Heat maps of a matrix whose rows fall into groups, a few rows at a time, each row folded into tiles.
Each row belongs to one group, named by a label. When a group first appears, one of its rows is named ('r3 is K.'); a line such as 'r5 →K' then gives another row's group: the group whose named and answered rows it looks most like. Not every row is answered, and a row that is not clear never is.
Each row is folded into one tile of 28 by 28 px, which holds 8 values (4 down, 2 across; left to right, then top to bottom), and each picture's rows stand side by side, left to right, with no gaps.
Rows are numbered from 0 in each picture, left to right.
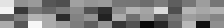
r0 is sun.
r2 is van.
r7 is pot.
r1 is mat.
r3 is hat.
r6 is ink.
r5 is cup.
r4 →cup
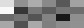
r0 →sun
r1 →sun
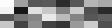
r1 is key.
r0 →sun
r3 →sun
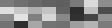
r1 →key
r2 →hat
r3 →sun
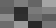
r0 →hat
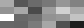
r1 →ink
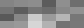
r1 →mat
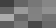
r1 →cup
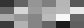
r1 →key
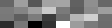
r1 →cup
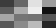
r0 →ink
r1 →sun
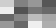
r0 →sun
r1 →mat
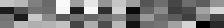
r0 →hat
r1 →mat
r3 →sun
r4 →sun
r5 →ink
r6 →hat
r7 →cup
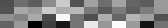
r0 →ink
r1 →cup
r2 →pot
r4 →mat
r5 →cup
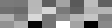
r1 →pot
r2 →mat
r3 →pot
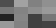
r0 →van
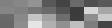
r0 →van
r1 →mat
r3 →key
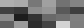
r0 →hat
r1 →cup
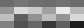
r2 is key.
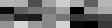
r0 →hat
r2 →sun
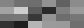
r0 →cup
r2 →van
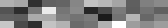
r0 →sun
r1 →ink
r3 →hat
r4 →mat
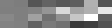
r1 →ink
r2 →key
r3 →pot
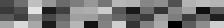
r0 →hat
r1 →sun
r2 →ink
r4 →sun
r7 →hat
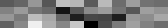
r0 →ink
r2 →hat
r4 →van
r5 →key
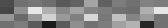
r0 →ink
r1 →key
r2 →ink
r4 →mat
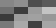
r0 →van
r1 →ink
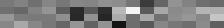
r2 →hat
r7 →key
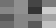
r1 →ink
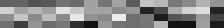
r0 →key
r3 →pot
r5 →hat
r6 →cup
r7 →sun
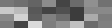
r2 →hat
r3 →pot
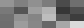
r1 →key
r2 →hat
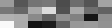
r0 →mat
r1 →cup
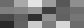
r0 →cup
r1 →sun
